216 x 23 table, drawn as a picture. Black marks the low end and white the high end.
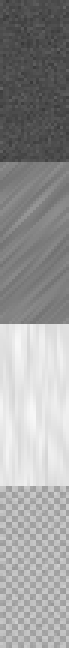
It is made of 4 by 1 panels. Panel 1,1: low, fine-grained, faint in contrast. Panel 2,1: middling, slanting up to the right, faint in contrast. Panel 3,1: very high, streaked downward, faint in contrast. Panel 4,1: high, checkered.
